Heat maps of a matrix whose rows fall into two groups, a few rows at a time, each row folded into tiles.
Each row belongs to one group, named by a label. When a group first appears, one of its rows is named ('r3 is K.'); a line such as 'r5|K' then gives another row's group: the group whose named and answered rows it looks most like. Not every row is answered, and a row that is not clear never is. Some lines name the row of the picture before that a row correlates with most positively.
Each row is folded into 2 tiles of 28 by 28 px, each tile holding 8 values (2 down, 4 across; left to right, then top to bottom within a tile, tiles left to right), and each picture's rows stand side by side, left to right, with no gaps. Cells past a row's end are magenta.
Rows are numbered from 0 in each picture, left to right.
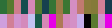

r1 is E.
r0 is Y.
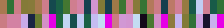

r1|E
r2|E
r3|Y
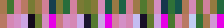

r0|E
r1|E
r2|E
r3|E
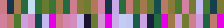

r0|Y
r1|E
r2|Y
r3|Y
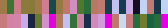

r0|E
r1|E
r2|Y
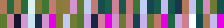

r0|Y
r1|Y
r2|Y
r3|E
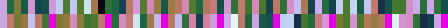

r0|Y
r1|Y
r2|E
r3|E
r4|Y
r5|E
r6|Y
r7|E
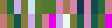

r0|Y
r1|Y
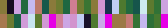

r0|Y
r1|E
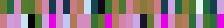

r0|E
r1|Y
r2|E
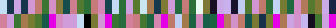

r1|E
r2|Y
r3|Y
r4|Y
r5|E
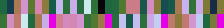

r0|E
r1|Y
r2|E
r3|Y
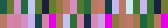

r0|Y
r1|E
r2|Y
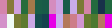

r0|Y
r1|Y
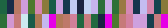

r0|E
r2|Y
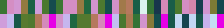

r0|E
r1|E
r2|Y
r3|E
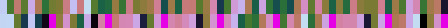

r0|Y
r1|Y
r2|E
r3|E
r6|E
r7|E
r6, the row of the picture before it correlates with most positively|3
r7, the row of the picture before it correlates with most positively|3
